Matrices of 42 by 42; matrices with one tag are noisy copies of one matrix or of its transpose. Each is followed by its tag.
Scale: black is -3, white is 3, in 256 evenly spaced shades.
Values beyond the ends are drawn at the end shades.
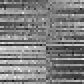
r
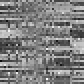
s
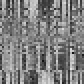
s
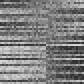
r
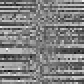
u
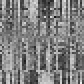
s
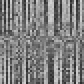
u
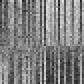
r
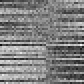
r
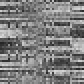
s
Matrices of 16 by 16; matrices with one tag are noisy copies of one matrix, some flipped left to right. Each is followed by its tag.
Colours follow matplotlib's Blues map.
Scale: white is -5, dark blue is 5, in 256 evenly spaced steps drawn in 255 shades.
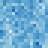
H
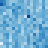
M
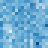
H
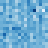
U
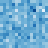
U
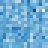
U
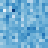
U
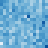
M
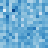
U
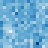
H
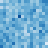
M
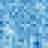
H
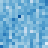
M
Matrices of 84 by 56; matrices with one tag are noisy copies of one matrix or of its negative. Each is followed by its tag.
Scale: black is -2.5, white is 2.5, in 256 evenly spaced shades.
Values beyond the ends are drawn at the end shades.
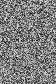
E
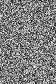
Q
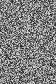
Q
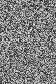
E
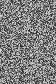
Q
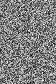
Q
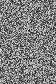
Q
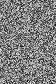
Q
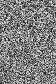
E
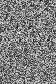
E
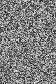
E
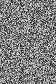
Q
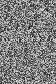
E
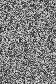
E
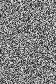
Q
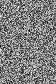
Q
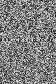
E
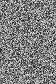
Q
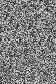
E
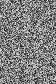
Q
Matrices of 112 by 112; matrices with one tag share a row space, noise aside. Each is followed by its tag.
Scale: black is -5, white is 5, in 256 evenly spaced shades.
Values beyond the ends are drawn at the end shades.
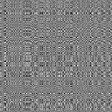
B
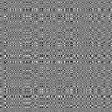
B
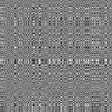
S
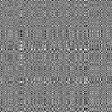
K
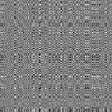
S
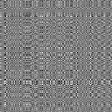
B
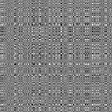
S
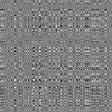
S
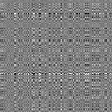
S
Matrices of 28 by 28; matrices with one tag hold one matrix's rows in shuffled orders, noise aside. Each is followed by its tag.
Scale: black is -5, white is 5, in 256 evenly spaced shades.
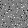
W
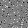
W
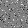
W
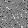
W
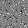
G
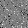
W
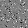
G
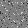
W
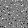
W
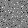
W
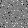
W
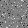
W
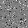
G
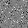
W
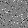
W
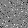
W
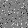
W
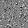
G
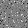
W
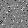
W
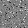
G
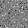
W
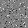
G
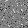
W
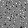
G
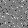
W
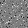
W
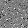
W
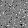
G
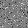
W
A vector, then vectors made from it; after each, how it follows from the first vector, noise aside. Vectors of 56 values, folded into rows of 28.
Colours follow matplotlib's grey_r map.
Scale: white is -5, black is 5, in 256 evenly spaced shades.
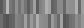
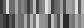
scaled up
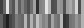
scaled up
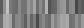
sign-scrambled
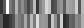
scaled up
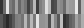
scaled up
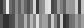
scaled up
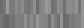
shrunk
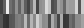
scaled up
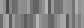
sign-scrambled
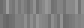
shrunk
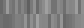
shrunk
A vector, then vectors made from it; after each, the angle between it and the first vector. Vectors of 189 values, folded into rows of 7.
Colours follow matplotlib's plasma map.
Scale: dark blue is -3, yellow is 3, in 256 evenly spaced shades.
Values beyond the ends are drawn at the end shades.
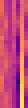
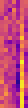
nearly parallel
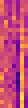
nearly parallel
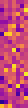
orthogonal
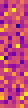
orthogonal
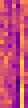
nearly parallel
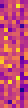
partly opposed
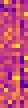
partly opposed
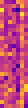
partly aligned
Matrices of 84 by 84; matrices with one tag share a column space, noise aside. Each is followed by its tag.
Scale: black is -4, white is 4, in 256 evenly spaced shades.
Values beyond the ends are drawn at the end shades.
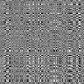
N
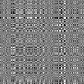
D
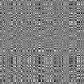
N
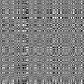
D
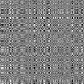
D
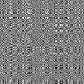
D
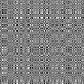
D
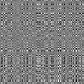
N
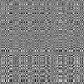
N
